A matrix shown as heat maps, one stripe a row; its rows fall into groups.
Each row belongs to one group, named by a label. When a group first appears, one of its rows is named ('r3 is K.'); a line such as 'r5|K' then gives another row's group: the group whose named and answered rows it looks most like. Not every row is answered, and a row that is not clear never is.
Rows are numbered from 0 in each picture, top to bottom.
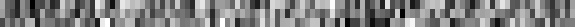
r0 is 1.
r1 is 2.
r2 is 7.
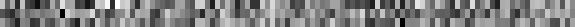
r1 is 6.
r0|1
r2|2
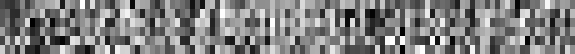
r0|6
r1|2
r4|7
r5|1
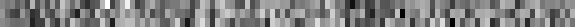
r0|1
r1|2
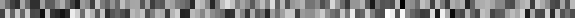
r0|2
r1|7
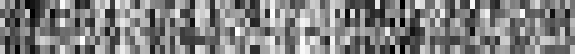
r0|1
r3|2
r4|6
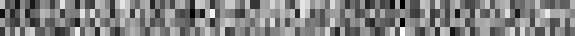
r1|6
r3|7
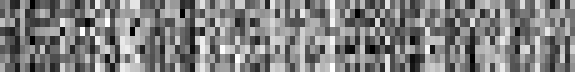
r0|2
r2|1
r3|6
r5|2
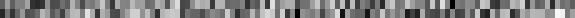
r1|6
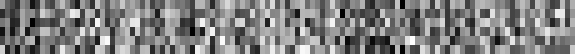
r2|2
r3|6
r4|7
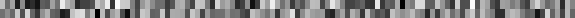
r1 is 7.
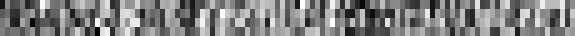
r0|6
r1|2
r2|2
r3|1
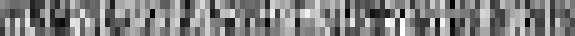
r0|1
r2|7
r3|7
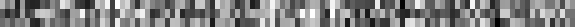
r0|1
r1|6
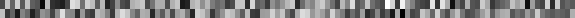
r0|7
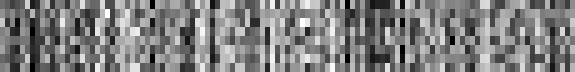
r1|1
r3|2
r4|1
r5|2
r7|2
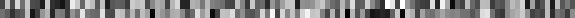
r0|7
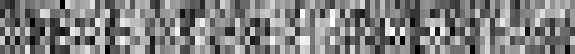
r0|6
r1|6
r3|7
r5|7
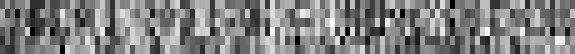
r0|7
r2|1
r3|7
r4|6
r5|6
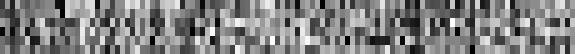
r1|6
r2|2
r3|6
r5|2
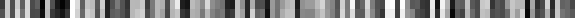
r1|7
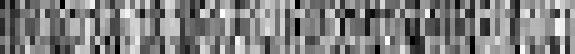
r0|6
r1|2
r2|6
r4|2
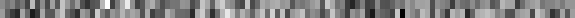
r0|1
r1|2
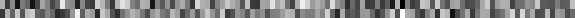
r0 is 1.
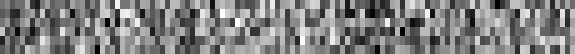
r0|7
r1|2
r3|1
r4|6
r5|2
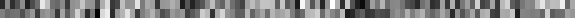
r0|6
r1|1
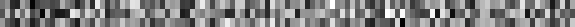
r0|2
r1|7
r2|2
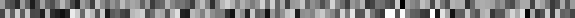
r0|2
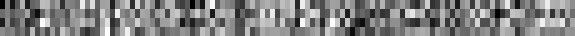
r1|7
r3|1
